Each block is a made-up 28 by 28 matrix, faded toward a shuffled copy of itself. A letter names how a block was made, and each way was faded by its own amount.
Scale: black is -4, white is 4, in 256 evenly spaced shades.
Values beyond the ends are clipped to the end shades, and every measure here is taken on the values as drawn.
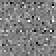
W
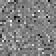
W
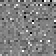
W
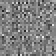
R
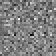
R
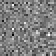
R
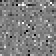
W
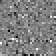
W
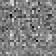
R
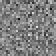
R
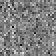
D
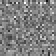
R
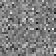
R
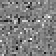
W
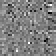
R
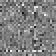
R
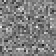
D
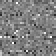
W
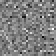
R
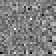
R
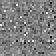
W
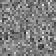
D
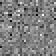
R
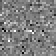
W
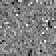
W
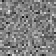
D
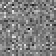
R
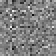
R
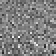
R
